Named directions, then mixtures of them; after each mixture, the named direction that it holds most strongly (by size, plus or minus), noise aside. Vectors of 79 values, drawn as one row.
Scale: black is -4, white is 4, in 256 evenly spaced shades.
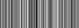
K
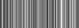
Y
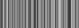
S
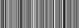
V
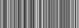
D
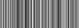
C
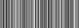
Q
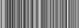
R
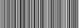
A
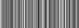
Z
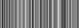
C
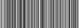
A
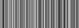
S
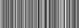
Z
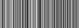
K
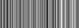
Y
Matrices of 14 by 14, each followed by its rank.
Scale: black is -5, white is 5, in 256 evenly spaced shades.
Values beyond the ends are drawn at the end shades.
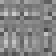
two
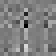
two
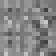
three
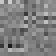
three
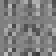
two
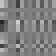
one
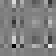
one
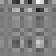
one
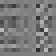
two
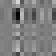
one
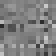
three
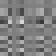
one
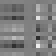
one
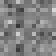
three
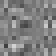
two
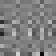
two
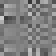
two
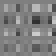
one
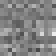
three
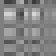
one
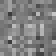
three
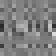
two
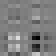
one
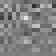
three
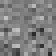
three
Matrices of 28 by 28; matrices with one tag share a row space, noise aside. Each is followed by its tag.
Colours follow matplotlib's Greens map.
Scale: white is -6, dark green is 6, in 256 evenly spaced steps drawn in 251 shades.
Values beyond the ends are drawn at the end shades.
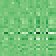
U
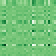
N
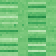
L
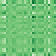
N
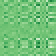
U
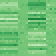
L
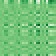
U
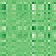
N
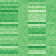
L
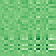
U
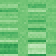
L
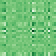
N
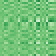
U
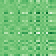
U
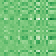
U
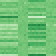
L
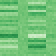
L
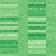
L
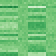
L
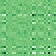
N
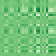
U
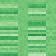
L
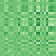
U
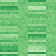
L
